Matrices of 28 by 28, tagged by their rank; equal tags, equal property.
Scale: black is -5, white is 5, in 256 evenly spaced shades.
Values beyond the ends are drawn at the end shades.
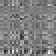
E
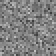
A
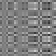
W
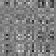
E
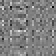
E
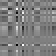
W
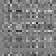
E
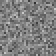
A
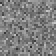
A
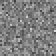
A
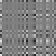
W
